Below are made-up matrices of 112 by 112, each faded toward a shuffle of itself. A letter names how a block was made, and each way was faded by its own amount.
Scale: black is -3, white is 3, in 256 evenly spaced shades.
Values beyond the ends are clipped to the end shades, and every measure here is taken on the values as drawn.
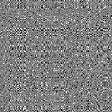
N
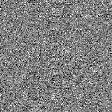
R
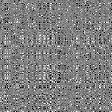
N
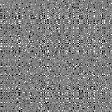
N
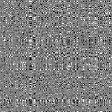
N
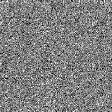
R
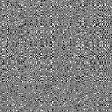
N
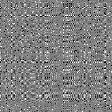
N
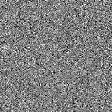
R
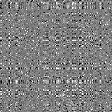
N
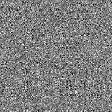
R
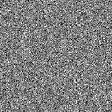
R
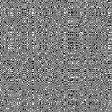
N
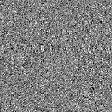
R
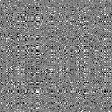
N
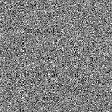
R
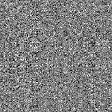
R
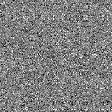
R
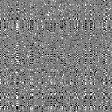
N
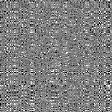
N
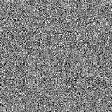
R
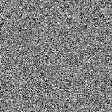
R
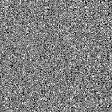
R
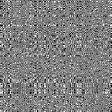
N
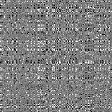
N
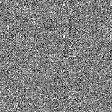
R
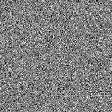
R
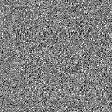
R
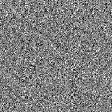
R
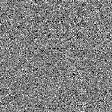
R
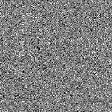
R
